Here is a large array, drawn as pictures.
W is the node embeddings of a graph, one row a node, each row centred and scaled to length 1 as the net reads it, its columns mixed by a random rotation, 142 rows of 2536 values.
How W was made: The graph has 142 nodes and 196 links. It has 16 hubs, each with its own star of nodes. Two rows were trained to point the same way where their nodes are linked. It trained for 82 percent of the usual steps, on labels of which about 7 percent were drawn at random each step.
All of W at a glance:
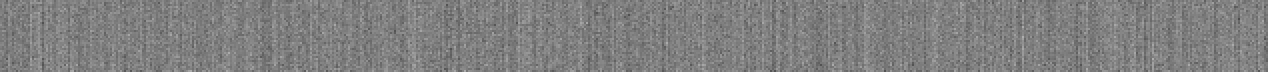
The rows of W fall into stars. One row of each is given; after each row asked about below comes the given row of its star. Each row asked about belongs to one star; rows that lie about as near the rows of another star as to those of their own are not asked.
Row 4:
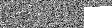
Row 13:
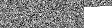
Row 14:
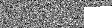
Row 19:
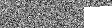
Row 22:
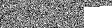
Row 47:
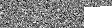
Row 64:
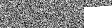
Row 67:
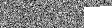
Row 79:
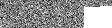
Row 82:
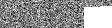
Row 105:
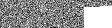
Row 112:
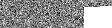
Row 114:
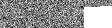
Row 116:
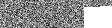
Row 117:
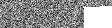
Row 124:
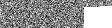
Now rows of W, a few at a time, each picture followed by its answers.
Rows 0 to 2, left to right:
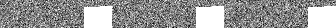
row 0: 47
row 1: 124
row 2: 116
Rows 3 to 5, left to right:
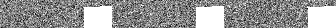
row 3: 117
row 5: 117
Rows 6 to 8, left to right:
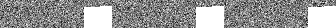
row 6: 67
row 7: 19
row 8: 4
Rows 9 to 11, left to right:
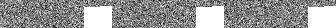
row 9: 67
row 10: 112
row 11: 67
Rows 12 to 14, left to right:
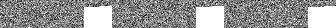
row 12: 112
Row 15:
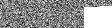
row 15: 13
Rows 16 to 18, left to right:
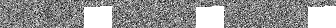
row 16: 82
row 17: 4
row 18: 112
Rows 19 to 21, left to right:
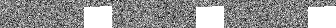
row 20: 47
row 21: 114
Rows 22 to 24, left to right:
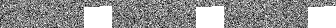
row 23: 105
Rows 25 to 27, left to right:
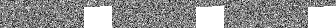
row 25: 116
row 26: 67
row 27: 22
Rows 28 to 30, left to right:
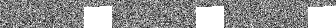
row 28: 82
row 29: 4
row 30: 105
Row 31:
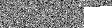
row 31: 79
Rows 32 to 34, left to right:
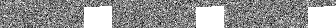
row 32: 79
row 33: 14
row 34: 124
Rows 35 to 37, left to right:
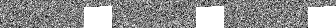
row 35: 124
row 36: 4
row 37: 14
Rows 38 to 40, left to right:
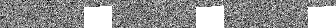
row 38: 79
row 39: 64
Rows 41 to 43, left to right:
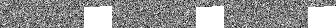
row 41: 105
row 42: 112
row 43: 22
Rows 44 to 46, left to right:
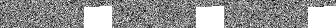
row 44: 22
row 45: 47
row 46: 79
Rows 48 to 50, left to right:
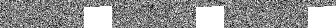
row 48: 19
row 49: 67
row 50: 13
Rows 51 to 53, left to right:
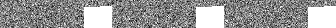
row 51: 47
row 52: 47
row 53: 19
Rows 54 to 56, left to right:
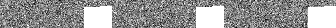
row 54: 105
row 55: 112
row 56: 114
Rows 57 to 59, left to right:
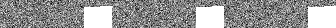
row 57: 114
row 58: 112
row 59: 67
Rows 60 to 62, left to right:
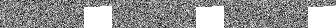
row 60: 116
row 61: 105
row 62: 105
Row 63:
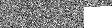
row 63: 14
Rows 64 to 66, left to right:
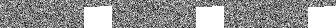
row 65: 67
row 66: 116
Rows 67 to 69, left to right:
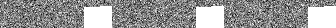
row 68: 64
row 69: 79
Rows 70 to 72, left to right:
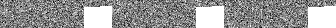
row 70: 112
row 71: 124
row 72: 116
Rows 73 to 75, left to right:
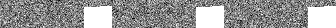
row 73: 82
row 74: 105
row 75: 117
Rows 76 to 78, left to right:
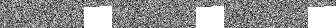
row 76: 14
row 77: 112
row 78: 13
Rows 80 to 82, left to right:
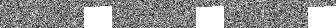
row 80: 47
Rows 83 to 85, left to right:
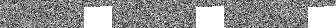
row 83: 116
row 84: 22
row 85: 116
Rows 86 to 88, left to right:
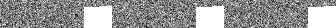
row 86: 105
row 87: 22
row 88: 124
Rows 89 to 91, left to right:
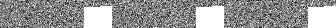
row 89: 19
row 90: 14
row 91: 116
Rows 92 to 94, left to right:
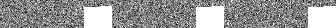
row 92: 112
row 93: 19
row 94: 4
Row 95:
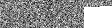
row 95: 82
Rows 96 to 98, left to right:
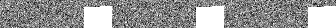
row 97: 124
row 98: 4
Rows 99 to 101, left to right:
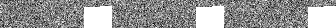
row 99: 64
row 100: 105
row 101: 82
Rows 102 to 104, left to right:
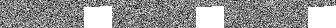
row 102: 79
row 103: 82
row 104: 64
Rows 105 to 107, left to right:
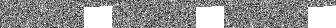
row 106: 47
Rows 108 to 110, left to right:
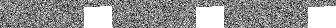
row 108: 4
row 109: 13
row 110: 47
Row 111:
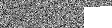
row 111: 64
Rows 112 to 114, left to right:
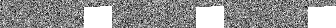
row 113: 64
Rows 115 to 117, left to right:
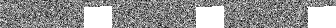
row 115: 82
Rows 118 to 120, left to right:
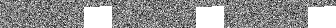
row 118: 19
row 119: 79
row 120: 4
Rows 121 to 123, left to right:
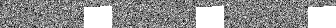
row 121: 112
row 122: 116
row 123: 114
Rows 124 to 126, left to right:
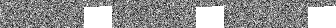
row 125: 67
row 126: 22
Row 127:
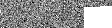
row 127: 47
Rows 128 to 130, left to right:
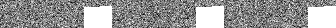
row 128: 22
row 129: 116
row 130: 22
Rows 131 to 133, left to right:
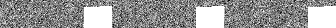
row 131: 124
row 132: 82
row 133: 47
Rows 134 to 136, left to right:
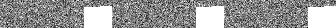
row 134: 114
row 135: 82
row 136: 13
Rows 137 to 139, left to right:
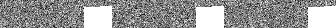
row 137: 67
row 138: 22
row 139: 105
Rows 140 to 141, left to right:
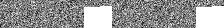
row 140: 22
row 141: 82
